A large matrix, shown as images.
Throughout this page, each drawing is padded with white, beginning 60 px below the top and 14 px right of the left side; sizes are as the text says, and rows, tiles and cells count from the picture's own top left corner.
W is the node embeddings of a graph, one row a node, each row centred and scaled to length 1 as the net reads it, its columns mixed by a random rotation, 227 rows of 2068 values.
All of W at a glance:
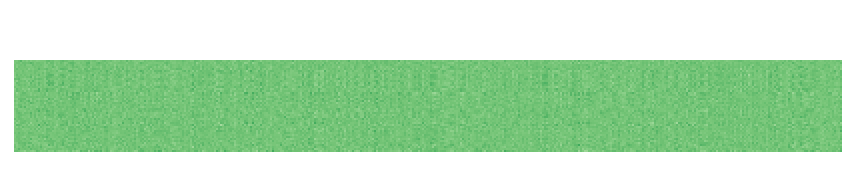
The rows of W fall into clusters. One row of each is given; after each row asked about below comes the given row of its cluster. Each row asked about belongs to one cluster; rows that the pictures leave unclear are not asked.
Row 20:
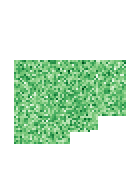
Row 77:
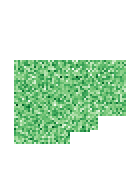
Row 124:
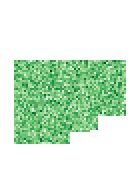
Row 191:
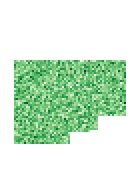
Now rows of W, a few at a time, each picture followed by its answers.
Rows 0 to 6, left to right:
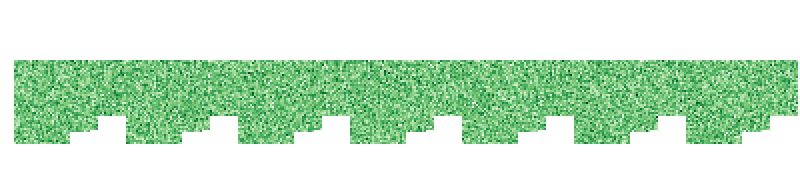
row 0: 124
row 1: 20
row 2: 191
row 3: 77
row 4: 124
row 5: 191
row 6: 191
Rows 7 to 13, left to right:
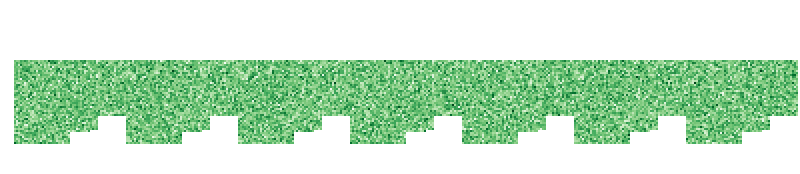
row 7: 20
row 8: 77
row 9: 77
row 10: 20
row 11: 124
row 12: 77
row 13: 124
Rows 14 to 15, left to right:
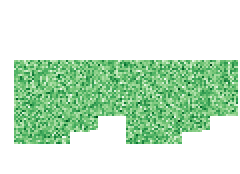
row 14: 191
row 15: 191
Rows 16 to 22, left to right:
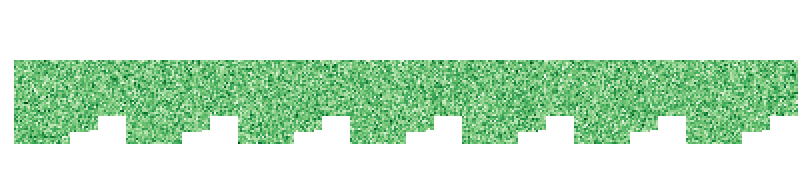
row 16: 191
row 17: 124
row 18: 20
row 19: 124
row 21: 20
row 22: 124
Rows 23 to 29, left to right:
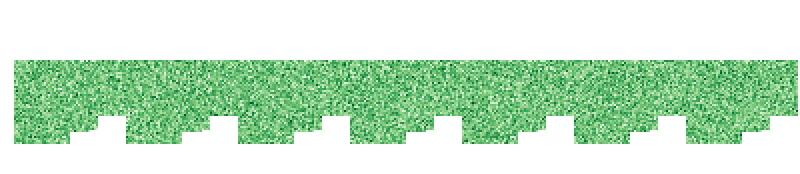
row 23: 191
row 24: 20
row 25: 191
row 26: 77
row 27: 191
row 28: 77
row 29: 77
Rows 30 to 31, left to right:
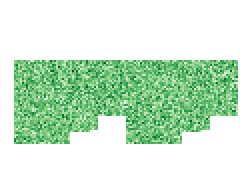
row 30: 124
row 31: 191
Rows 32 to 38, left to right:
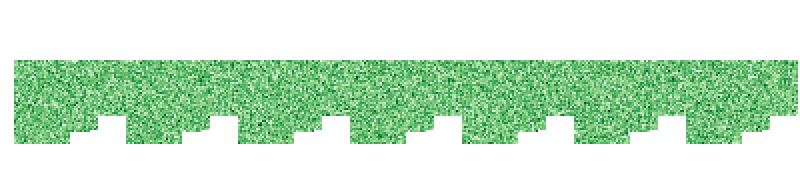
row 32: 77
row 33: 191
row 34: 20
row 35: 191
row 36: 20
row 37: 191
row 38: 191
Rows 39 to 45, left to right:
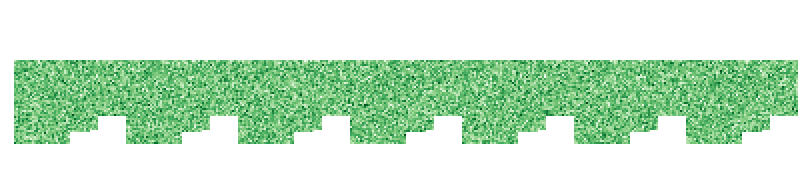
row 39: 20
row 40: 191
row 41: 191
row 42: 77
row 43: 20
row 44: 191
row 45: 77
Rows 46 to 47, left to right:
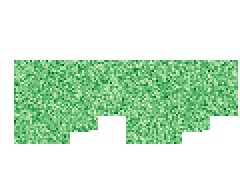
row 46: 77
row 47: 20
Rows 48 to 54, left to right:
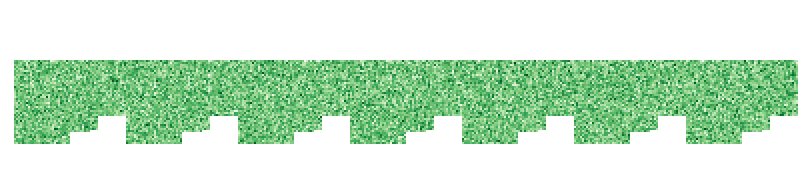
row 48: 191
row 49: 20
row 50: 191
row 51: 191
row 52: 124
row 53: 77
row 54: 124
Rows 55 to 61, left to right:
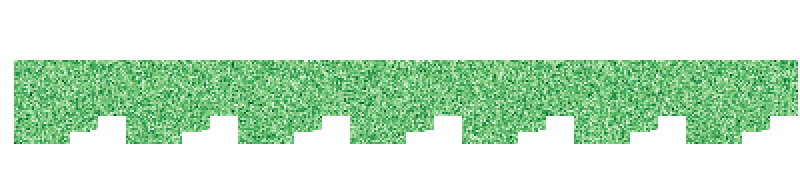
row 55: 20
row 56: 191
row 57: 191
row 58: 191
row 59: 20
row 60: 20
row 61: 191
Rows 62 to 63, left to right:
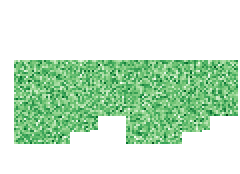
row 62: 191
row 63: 20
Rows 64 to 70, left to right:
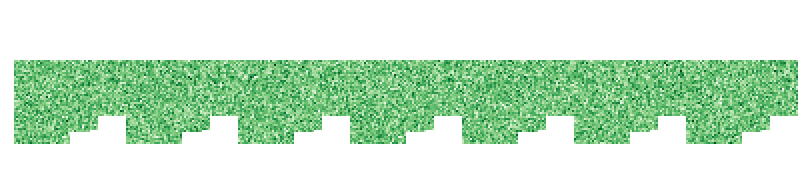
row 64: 191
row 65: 77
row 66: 77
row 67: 191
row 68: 77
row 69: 124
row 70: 191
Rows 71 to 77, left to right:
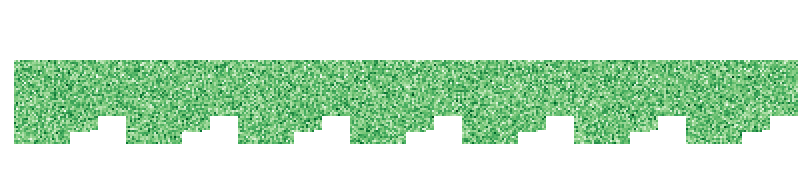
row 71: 20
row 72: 20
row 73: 20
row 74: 191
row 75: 191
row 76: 20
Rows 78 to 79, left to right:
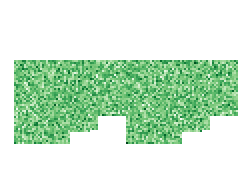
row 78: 20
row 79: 20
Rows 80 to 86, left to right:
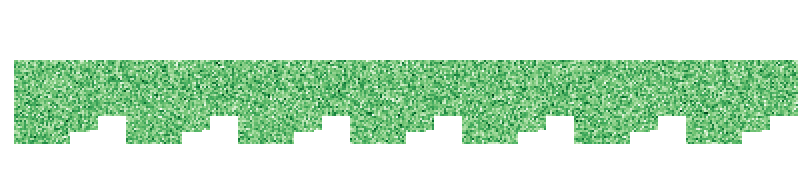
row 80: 191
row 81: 124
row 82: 124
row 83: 124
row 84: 124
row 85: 191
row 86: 124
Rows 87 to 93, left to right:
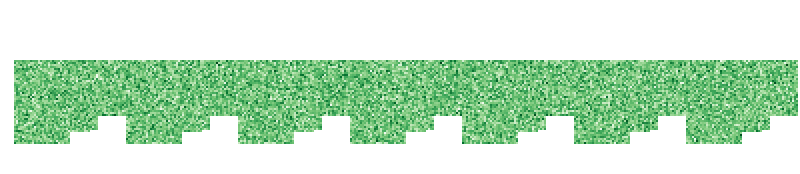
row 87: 20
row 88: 124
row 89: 124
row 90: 124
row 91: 20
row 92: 191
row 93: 77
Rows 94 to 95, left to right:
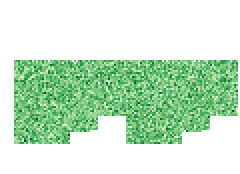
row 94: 77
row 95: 191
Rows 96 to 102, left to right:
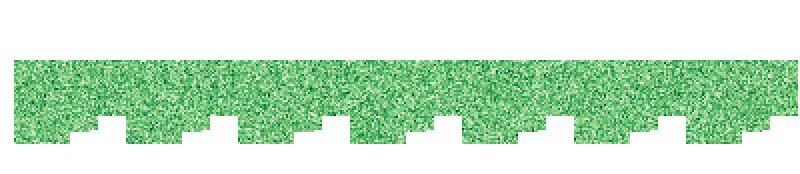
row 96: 124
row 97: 124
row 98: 124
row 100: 77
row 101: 124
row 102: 20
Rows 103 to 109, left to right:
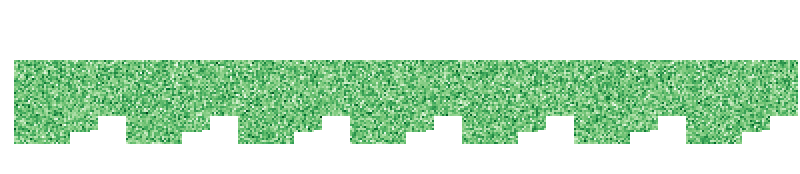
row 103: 77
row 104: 124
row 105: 191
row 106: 124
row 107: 191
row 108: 77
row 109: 191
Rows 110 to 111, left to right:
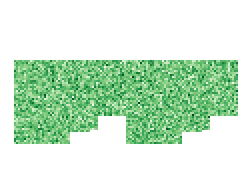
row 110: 124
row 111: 191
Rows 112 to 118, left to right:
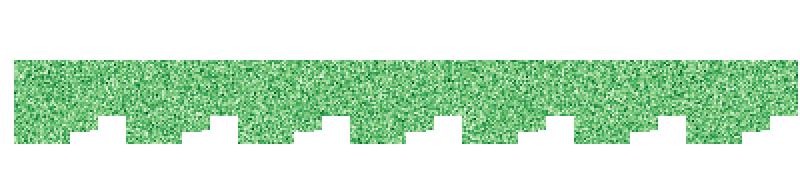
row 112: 77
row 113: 124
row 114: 20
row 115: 191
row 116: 20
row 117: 124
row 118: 191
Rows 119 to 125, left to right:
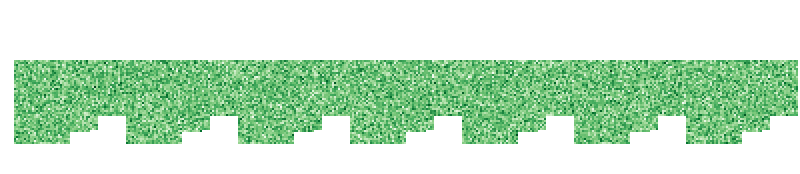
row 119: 124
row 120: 20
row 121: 77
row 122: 20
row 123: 77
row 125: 20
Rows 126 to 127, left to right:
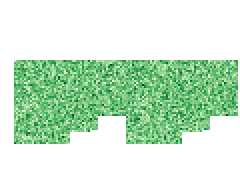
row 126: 20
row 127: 20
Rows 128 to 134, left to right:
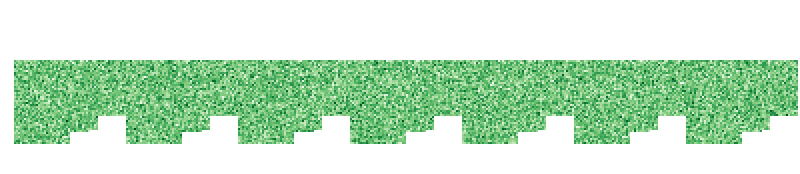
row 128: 191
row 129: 77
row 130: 77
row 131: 191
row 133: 191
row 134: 20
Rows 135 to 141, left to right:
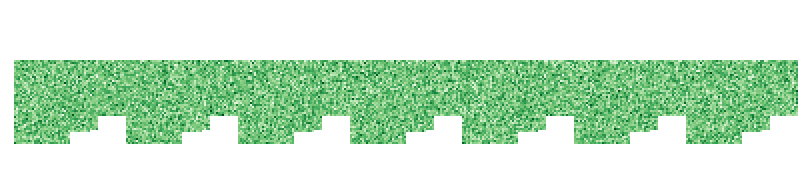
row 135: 20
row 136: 124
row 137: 191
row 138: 191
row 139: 20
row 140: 191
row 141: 191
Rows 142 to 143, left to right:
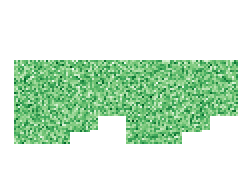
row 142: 77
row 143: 191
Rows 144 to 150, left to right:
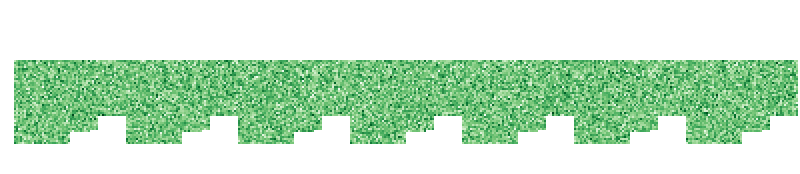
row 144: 20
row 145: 124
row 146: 77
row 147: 20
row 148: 124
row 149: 77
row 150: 124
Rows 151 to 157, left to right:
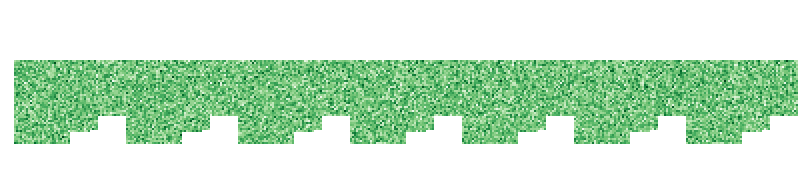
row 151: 20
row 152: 77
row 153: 191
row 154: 124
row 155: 124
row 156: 124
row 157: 124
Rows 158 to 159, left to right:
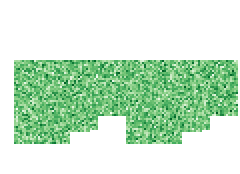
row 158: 20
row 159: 124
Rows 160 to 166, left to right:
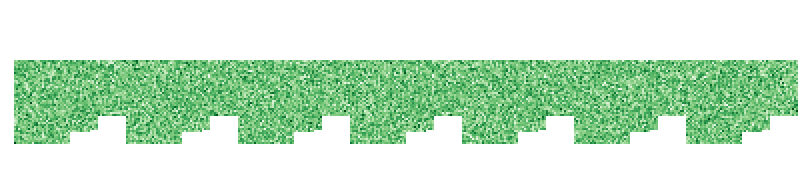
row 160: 20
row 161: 20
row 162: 191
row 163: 20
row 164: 20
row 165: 191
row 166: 77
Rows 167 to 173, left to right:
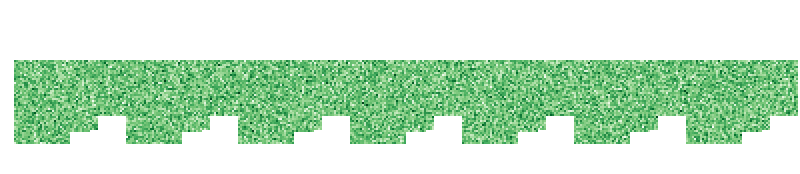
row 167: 124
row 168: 124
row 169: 77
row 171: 20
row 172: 191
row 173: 77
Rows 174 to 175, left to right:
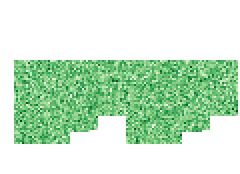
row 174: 191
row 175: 77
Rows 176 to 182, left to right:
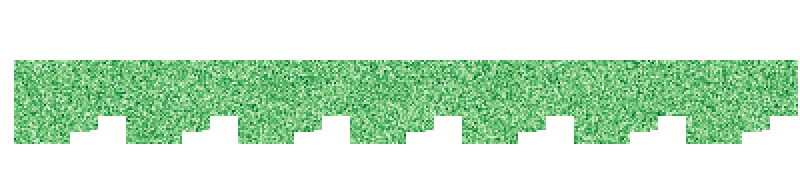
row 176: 124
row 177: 191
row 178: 77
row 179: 77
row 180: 77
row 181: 20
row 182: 124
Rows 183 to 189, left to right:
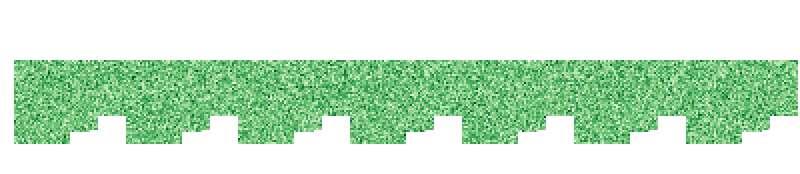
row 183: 77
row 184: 191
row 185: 124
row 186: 77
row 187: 191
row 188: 77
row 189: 20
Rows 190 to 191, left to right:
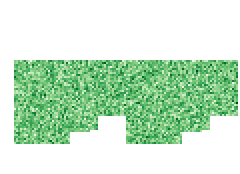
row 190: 124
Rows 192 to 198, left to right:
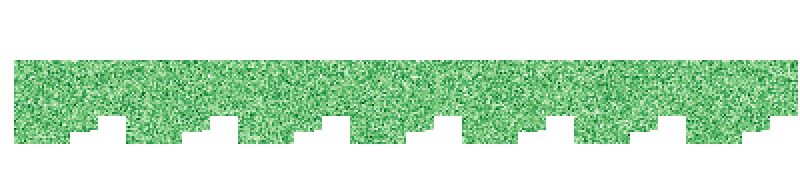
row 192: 77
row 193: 20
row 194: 20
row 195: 191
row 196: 77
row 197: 77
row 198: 191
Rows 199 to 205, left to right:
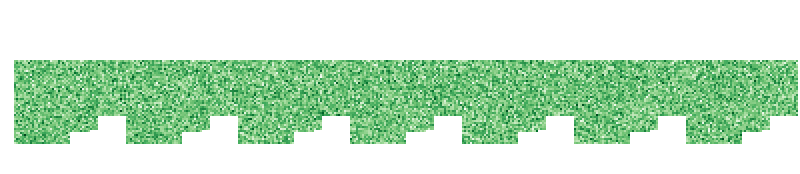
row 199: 191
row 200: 191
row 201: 20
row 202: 124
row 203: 20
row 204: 77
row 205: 77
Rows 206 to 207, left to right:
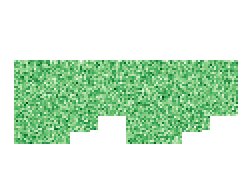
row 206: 191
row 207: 191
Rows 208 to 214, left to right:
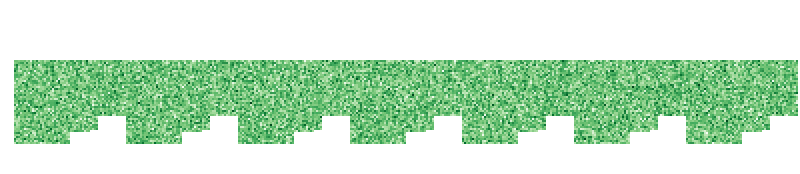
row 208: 124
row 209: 191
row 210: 191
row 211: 191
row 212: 124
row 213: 124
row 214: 124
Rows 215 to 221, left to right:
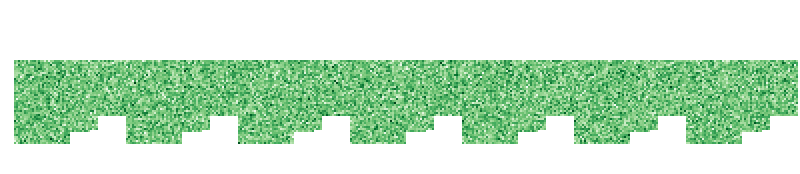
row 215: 77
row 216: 124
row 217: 20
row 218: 124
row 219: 77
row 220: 77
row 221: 191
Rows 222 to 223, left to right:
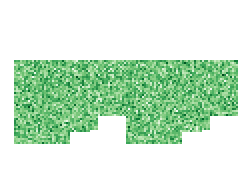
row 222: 77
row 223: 20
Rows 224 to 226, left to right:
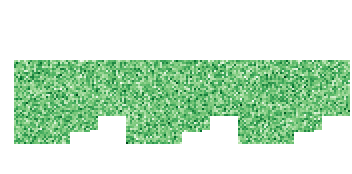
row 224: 191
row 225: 20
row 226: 77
